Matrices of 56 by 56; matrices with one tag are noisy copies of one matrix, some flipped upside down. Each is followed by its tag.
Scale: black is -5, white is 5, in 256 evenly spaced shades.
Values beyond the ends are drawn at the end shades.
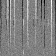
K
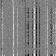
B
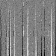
K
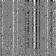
B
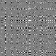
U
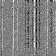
B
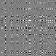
U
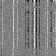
B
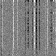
B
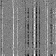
B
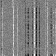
B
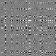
U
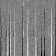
K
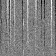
K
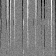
K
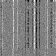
B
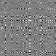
U
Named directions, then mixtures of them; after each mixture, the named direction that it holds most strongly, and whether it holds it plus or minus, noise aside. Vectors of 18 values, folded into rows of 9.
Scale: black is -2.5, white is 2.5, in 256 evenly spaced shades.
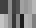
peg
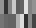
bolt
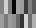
bolt, minus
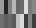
bolt, plus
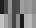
peg, plus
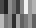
peg, plus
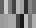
bolt, minus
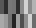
peg, plus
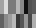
bolt, minus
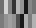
bolt, minus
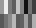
bolt, minus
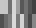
peg, minus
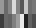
bolt, plus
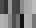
peg, plus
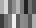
peg, minus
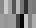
bolt, minus
